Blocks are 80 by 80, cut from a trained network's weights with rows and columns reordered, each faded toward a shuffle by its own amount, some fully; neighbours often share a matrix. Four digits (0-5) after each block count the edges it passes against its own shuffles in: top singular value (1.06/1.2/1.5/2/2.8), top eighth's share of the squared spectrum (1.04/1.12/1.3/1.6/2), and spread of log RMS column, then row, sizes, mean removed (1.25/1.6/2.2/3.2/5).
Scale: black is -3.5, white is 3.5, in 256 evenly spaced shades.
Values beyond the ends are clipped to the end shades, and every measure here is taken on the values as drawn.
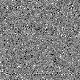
3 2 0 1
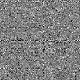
4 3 1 2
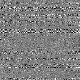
4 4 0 4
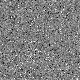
1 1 0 0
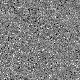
2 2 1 0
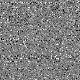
3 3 0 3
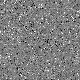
0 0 0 0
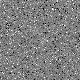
0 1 0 0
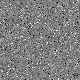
0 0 0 0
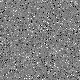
0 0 0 0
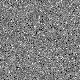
1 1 0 0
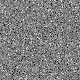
2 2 0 0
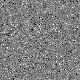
2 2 0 1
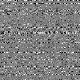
4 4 1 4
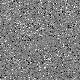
2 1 0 1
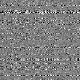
4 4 0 4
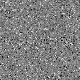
2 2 0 1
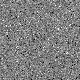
1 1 0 0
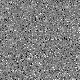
2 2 0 1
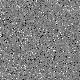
1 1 0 0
